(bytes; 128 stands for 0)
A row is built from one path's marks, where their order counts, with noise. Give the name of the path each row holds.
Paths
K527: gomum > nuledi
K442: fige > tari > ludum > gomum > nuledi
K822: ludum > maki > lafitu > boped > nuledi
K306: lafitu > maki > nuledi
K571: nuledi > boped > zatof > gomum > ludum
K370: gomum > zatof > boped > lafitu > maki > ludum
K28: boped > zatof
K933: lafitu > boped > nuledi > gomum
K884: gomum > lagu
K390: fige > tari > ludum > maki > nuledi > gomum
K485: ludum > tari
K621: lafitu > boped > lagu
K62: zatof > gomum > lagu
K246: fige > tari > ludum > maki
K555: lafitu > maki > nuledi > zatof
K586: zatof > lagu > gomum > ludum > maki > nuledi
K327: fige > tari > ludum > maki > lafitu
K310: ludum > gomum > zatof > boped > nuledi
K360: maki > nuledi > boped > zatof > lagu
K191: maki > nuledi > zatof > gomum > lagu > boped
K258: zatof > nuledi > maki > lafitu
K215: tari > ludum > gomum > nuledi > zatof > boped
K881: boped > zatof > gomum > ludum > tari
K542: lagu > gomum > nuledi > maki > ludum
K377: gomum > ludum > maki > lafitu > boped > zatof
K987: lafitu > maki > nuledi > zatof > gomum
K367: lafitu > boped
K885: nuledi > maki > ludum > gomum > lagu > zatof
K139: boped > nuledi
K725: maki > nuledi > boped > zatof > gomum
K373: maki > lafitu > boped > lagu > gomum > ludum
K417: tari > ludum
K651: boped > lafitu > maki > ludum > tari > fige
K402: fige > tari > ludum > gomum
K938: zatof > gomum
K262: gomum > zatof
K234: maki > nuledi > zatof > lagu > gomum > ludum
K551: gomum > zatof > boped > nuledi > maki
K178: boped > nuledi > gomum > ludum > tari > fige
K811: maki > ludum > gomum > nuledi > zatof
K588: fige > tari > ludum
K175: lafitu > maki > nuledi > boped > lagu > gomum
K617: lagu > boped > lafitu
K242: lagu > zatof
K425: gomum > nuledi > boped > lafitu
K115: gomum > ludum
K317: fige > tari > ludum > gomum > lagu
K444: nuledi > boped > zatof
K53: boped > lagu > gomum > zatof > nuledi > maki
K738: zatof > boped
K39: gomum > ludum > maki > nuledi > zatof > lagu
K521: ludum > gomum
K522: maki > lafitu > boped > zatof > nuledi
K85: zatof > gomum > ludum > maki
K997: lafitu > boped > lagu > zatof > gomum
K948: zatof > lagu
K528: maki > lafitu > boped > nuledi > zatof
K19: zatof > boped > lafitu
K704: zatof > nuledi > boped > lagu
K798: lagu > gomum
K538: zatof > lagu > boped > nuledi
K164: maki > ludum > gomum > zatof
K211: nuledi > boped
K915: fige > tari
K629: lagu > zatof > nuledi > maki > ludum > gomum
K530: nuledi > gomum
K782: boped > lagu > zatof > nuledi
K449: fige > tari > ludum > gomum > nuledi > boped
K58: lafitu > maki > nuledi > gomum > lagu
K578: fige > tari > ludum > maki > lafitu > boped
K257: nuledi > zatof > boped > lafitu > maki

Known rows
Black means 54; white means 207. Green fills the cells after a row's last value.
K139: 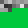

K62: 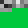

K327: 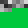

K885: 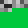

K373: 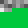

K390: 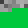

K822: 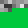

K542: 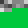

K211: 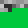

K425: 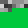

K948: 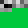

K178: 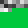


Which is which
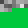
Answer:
K442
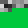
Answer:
K617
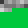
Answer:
K402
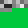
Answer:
K782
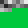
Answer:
K246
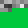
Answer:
K310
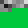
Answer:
K551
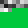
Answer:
K651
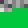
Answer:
K234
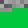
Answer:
K725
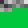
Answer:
K85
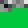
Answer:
K257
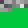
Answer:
K527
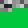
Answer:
K555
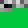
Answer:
K360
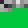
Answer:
K884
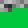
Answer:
K215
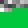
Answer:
K588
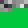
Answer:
K306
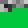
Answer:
K578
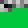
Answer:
K621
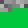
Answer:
K933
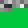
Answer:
K522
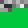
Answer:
K538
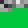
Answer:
K58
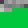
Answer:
K521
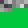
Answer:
K586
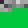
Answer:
K798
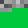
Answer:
K997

